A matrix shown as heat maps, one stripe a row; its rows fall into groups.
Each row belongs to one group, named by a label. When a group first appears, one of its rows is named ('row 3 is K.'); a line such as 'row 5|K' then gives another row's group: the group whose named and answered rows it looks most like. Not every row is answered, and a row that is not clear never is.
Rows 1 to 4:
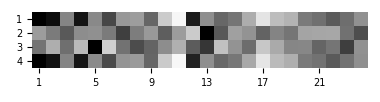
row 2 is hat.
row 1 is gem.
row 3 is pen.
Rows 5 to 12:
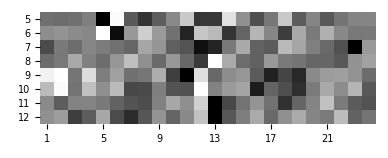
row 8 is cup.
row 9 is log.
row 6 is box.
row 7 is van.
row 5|pen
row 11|hat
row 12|hat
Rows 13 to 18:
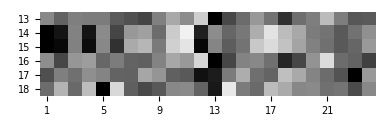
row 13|hat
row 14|gem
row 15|gem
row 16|hat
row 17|van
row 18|pen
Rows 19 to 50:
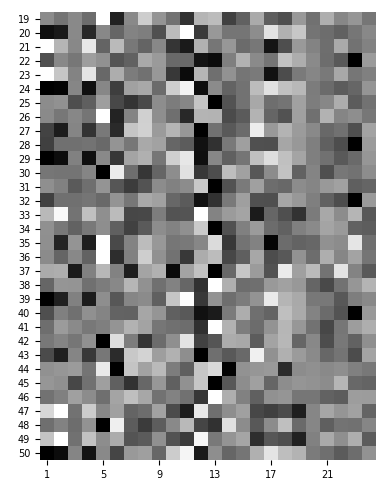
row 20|gem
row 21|log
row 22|van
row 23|log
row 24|gem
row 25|hat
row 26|box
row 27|gem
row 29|gem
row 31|hat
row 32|van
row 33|log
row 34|hat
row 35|box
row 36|box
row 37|hat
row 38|cup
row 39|gem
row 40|van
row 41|cup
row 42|pen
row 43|gem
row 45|hat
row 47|log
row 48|pen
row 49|log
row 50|gem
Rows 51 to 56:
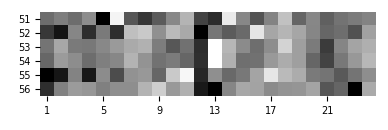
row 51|pen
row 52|gem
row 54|cup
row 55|gem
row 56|van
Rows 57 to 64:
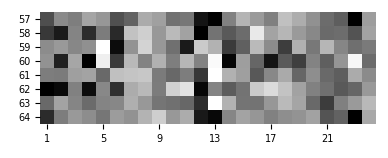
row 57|van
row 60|box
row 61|cup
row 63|cup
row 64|van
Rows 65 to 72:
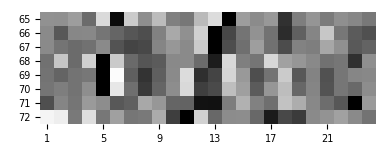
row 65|box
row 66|hat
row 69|pen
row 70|pen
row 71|van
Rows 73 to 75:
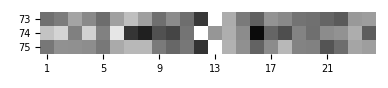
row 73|cup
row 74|log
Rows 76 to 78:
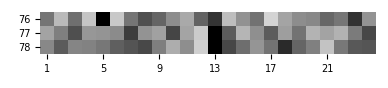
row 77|hat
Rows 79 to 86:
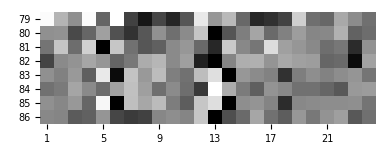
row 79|log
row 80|hat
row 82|van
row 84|cup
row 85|box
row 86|hat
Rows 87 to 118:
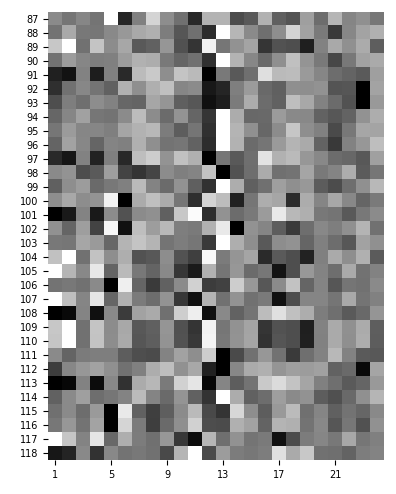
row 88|cup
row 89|log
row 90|cup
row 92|van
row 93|van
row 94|cup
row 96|cup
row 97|gem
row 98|hat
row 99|cup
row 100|box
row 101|gem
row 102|box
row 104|log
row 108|gem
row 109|log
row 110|log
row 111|hat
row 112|van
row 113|gem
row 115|pen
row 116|pen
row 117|log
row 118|gem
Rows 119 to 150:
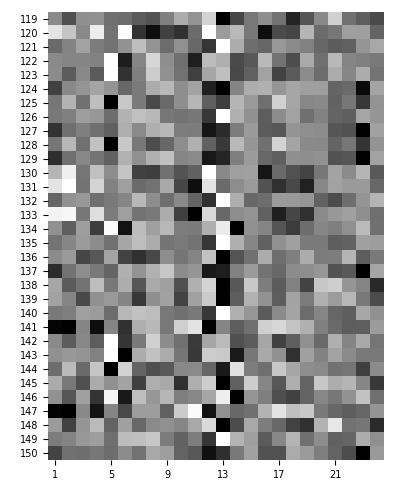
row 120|log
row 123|box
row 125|pen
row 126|cup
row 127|van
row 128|pen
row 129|van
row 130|log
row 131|log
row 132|cup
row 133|log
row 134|box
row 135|cup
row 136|hat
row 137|van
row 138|hat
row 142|box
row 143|box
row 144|pen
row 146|box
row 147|gem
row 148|hat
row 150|van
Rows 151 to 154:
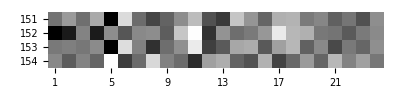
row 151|pen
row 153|pen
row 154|box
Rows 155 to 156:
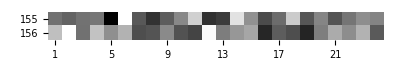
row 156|log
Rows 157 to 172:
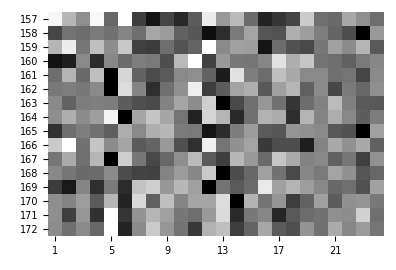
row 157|log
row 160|gem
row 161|pen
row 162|pen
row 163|hat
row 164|box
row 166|log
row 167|pen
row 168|hat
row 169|gem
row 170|box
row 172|box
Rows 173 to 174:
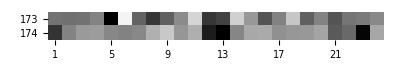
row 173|pen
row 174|van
